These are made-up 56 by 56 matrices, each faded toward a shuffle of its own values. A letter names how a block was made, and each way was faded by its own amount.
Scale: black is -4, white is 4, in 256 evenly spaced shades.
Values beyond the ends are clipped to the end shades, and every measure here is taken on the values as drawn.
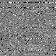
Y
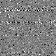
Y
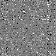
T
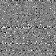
Y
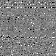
Y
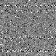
Y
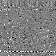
Y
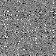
T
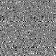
Y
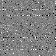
T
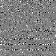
Y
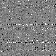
Y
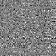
Y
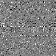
Y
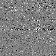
T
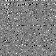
T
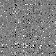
T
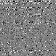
Y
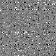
T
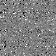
T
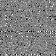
T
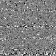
Y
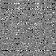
Y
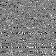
Y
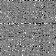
T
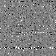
T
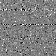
Y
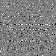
Y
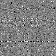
Y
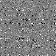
T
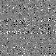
T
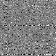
Y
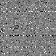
Y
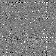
T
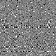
Y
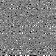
Y
